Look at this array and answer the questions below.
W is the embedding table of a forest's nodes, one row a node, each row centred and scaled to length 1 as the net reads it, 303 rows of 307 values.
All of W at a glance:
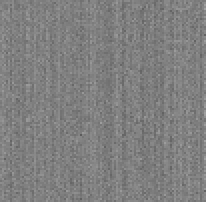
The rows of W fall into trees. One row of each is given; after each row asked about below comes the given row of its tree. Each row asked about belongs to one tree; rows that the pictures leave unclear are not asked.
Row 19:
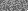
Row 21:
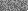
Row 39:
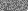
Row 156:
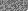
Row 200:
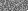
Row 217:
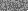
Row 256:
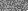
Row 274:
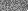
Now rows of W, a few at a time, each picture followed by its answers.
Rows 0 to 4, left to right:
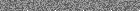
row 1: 217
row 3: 274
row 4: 19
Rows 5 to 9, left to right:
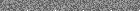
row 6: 156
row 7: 256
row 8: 217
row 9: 274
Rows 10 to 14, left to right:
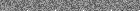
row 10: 256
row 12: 156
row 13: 156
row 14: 200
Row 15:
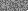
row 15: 217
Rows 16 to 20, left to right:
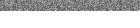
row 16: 19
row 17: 217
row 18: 21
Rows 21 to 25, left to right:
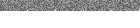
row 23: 21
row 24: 19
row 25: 156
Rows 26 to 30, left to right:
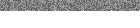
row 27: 21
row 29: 217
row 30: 217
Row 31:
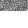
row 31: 274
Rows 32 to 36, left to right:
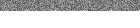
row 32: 274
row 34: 21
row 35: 39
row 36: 274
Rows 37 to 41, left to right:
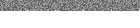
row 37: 19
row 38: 256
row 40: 21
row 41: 217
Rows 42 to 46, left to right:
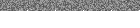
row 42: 217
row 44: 21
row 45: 256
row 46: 39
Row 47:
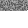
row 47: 21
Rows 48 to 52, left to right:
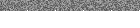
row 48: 21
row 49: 156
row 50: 19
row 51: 21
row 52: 19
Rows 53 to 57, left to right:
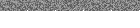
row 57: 217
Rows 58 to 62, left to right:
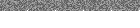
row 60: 156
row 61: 156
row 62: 156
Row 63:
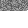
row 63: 156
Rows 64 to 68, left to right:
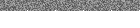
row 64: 19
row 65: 256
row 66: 39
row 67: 21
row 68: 21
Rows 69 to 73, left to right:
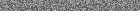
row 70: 19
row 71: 217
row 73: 19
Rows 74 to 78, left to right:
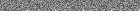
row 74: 39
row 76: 156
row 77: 256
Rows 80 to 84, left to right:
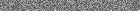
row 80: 19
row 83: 21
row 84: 274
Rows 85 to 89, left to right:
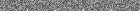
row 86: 21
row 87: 156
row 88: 21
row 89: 39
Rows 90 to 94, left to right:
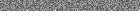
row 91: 156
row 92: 217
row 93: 19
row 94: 156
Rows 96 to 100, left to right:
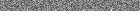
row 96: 156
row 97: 19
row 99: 156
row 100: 21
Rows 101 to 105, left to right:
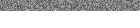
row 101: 256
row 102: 156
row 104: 19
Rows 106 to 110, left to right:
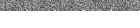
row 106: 217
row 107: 19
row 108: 19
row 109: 156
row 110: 217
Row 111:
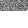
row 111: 156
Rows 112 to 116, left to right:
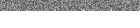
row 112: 274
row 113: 21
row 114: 19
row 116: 21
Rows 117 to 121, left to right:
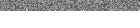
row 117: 156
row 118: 217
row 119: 21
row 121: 156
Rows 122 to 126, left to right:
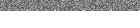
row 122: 156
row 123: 156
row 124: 19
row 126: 217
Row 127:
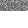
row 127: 21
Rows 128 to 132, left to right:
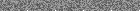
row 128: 21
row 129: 21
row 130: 217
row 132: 21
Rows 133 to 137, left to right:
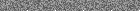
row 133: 217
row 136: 21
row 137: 156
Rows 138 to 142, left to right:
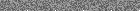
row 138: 21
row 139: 19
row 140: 274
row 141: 256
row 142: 19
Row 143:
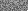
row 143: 217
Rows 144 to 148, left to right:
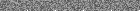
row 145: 19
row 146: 156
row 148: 200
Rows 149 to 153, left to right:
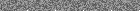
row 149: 39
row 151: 256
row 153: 21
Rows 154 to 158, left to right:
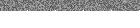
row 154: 19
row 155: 274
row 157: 274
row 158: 21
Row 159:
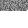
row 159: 274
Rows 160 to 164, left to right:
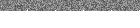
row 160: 256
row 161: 217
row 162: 156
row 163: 21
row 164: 19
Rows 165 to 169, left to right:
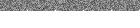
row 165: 156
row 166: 39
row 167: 39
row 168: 156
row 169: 256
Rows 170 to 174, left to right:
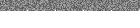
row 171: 156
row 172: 274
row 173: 256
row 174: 156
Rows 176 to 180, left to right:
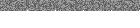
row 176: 156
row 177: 156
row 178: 21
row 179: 21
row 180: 21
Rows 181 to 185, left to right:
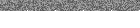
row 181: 21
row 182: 217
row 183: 39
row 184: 19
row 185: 39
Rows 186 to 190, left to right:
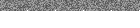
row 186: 274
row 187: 156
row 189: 256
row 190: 19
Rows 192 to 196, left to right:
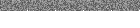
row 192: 156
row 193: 217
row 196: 274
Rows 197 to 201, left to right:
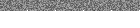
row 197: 156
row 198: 274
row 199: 274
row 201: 21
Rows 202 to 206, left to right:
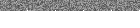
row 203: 256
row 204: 217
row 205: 156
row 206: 19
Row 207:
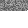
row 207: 19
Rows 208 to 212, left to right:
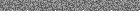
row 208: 21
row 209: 217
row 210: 217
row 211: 39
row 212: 217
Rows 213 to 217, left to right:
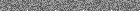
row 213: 156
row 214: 217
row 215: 39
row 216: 39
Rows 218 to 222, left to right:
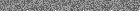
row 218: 256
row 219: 19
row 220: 256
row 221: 274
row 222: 156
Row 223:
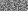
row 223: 21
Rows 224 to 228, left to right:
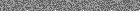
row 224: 19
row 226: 21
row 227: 274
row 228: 39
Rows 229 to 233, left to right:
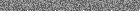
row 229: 19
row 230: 217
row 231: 274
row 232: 217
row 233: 156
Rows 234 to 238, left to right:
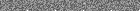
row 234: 156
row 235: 21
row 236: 21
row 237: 256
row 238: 256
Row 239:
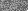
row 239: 274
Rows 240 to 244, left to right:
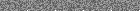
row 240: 21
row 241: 156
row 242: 217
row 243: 156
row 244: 217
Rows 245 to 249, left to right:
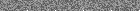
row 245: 39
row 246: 19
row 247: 156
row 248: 274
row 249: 217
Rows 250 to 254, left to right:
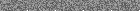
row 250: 39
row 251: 274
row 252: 217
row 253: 19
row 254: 217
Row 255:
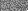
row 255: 274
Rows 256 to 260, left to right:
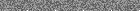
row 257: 21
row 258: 39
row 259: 21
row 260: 19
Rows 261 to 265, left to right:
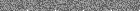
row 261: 156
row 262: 156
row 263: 39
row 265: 274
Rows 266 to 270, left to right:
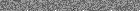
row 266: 21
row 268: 256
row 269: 39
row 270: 19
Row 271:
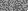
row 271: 19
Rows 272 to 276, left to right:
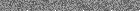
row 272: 256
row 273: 21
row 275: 21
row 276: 39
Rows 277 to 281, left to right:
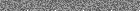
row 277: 21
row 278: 256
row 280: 217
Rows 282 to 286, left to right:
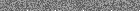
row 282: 156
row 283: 256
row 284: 274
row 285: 217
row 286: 21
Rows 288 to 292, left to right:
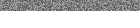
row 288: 274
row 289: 256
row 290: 217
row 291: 217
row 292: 21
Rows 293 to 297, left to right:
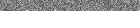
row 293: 39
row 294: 156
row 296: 274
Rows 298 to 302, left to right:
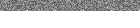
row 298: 39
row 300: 21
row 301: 217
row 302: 156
